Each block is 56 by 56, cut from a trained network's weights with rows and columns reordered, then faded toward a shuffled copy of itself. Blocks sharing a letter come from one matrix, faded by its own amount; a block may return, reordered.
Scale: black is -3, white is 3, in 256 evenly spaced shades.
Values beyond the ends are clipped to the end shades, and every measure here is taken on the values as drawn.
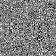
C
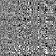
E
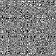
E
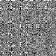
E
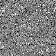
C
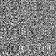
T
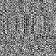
T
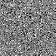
C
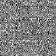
E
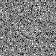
C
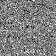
C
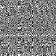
E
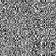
T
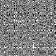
E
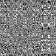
E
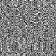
T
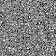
C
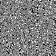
C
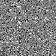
C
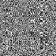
T
